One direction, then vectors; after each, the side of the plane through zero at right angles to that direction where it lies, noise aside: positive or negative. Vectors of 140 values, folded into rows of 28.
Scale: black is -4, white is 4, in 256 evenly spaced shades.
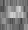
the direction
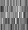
positive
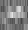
positive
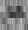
negative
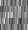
positive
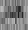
negative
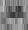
negative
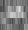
positive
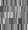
positive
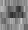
negative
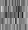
negative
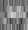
positive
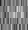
positive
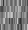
positive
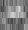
positive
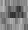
negative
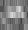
positive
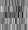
negative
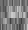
positive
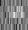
positive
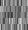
negative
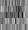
negative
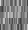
positive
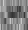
negative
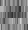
negative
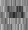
negative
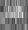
positive
